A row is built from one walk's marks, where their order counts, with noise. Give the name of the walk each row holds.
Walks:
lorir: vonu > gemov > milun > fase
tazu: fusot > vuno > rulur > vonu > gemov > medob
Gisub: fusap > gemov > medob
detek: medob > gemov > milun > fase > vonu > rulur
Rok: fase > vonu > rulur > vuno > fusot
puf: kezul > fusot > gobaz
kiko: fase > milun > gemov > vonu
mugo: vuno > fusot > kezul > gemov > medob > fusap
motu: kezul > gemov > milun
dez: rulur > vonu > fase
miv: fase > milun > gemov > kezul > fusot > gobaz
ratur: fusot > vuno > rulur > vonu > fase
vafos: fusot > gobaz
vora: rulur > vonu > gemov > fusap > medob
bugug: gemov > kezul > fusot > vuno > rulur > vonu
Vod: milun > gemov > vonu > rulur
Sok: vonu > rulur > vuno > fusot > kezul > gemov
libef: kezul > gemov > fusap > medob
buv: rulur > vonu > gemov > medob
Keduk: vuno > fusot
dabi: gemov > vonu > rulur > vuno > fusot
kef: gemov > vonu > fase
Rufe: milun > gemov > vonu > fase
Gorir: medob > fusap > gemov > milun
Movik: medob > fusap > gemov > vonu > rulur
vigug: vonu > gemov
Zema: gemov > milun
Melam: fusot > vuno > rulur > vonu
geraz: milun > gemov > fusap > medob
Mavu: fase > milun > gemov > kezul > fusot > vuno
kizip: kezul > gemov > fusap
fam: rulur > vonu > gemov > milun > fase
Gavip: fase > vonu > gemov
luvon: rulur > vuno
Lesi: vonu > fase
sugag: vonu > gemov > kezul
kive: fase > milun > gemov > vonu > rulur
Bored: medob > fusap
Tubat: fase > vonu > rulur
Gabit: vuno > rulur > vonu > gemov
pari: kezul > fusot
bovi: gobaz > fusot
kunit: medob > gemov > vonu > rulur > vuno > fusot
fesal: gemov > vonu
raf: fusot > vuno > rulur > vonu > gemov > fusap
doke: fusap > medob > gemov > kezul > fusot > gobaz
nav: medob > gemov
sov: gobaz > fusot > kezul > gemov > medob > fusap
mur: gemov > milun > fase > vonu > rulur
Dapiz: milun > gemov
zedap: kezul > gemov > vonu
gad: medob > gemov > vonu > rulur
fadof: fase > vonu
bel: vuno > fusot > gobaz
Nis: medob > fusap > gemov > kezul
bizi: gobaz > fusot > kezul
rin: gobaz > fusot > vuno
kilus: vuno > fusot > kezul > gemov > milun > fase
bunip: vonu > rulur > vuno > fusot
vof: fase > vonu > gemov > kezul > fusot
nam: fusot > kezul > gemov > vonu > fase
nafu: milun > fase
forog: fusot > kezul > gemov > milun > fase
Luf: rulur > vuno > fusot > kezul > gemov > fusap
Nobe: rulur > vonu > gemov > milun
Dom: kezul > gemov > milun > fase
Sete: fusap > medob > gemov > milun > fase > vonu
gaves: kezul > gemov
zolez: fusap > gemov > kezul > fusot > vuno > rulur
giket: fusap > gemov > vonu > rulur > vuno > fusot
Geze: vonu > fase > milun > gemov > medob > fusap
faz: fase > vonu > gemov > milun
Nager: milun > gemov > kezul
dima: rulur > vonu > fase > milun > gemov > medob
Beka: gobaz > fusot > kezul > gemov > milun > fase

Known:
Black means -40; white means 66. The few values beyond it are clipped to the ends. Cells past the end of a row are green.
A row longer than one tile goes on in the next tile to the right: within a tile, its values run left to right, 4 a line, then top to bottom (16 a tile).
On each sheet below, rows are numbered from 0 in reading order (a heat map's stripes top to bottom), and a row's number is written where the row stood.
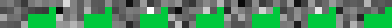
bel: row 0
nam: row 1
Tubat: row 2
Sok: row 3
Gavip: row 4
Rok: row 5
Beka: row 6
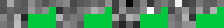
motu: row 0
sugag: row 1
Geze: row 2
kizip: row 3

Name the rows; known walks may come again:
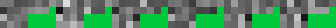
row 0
sugag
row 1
nam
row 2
Beka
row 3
bel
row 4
motu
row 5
Dom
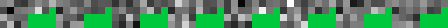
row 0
Sok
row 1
sov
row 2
nafu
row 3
forog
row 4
Geze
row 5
mugo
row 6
kef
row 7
puf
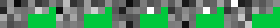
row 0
Gavip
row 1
vof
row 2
dez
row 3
Rok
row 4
zolez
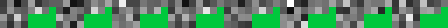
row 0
kiko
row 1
Gabit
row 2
kizip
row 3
faz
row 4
fadof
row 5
Luf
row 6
ratur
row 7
Mavu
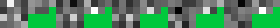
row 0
kilus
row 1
kive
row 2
Rufe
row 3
bunip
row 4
Tubat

